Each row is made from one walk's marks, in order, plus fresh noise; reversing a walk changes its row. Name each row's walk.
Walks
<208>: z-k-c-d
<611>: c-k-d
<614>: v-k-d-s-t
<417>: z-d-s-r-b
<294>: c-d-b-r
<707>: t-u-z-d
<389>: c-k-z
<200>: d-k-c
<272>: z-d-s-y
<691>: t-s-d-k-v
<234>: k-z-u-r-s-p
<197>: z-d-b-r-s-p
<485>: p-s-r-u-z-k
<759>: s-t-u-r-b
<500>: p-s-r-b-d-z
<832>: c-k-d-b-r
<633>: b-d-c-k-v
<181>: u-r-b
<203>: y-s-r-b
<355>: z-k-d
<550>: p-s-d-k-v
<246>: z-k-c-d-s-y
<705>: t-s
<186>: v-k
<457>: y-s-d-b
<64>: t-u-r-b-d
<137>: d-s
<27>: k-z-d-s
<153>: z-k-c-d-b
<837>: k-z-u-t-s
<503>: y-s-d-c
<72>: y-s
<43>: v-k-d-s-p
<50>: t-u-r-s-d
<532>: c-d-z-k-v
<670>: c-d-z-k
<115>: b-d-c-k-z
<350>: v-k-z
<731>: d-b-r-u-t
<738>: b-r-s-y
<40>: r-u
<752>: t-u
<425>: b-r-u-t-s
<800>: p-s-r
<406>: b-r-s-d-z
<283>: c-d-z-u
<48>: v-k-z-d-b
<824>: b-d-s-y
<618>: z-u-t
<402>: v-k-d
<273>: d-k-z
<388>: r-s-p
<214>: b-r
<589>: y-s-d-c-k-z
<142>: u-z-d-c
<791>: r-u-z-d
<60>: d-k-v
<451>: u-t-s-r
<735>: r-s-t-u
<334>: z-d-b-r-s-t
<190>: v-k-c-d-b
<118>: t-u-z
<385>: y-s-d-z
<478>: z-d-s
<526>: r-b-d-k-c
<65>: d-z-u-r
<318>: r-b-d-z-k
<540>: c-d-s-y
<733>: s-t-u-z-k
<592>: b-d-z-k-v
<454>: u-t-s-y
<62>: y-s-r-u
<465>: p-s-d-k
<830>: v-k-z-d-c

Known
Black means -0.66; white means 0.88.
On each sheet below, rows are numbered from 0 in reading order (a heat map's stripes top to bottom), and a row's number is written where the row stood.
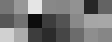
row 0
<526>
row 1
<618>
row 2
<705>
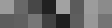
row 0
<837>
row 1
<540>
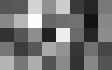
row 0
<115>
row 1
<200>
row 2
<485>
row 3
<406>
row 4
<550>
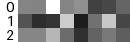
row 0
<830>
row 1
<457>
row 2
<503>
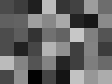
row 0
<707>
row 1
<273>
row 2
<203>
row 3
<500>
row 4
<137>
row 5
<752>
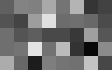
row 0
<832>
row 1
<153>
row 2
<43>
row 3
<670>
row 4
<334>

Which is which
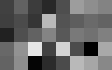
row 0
<738>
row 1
<791>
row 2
<283>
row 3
<389>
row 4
<735>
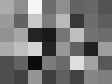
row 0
<633>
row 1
<592>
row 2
<451>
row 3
<186>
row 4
<759>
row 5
<246>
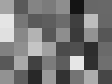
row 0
<27>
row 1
<614>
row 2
<691>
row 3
<611>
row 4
<214>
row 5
<50>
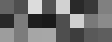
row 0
<589>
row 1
<62>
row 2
<402>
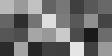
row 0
<60>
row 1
<48>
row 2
<318>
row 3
<40>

